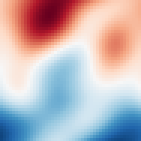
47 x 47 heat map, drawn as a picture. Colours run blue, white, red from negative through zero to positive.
Lone odd cells: none. Grain: smooth. Roughest part: top middle. Slope: up to the top.
